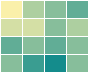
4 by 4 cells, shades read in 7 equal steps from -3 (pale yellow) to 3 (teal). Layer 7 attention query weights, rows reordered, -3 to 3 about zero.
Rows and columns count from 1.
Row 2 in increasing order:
-2 -2 -1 0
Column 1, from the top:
-3 -2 1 0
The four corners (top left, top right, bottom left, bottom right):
-3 1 0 0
